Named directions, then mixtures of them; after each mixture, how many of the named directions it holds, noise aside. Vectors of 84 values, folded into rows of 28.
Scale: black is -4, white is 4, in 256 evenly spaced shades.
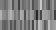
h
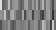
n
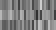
one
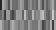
one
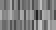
one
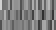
two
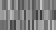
two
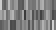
two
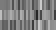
one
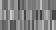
two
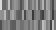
one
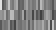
two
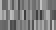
two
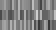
one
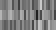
one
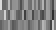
one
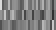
one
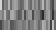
one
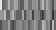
one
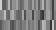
one
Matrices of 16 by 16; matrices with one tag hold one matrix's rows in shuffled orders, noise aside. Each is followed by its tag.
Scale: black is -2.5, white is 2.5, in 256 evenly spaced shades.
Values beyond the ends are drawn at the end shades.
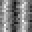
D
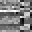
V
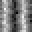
D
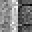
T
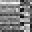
V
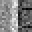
T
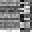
V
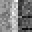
T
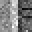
T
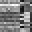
V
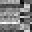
V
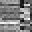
V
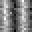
D
